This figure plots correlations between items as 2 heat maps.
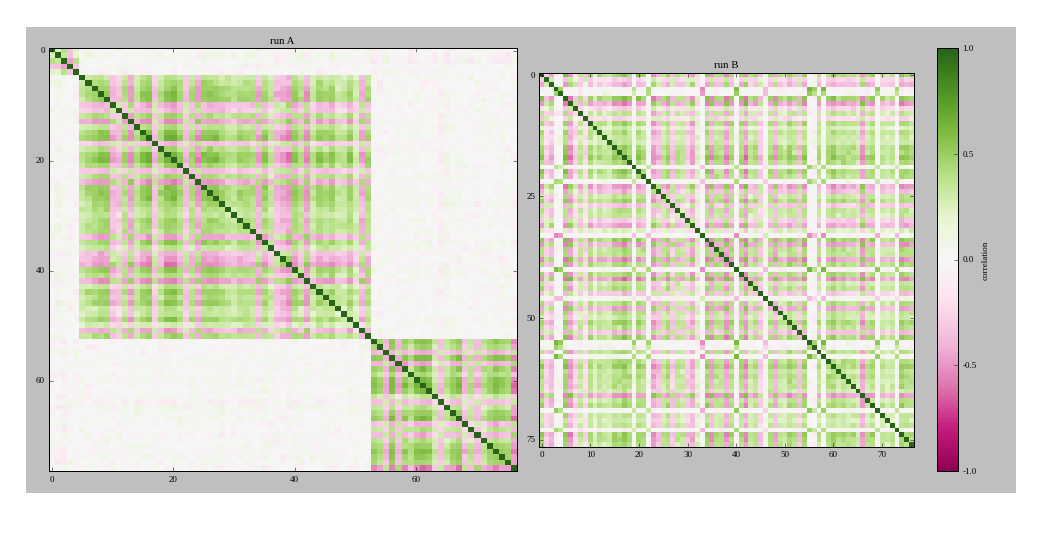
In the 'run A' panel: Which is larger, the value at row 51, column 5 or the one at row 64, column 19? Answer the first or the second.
the second
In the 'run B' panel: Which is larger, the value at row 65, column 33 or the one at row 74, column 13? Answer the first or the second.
the second
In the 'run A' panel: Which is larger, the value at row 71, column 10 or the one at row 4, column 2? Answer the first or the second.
the second
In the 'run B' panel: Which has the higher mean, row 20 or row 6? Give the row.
20
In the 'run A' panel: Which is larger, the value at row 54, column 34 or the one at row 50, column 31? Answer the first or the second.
the second
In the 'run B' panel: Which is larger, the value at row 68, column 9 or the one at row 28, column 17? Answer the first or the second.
the second
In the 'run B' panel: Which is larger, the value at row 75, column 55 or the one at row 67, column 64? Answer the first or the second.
the second
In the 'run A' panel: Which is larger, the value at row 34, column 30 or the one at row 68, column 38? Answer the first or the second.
the second
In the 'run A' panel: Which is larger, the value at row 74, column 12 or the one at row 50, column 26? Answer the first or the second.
the second
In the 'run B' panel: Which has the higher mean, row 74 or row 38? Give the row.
74
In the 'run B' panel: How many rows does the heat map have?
77
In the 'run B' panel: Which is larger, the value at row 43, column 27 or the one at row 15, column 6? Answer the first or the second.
the first
